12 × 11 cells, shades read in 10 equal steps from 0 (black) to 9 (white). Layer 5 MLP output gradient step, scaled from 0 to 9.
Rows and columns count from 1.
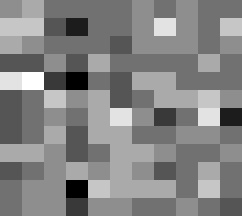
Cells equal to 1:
2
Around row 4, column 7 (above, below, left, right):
5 6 4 4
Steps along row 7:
up up down up up down down up up down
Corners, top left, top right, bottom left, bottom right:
5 4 4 3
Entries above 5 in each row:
1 4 1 2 4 5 3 3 4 3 5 0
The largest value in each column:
8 9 7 6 7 8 6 8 6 8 7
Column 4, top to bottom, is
4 1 4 3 0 5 4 3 3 6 0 2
